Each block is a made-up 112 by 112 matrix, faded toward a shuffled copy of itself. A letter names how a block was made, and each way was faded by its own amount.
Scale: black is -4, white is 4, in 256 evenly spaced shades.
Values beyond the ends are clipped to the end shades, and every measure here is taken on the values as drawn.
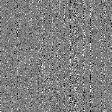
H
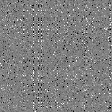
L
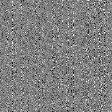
H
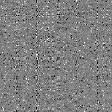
L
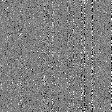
H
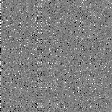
L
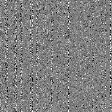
H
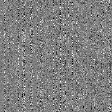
H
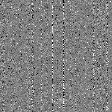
H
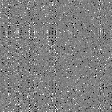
L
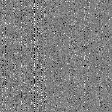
H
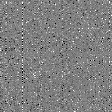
L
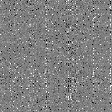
L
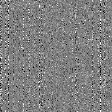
H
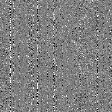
H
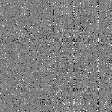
L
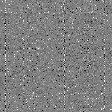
L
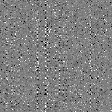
L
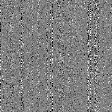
H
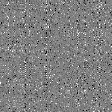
L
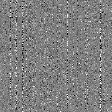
H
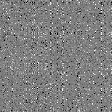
L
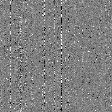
H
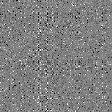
L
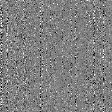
H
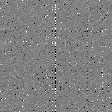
L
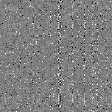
L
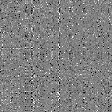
L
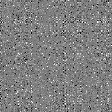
L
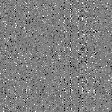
L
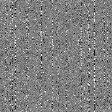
H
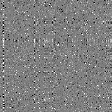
L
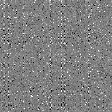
L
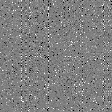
L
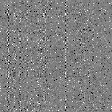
L
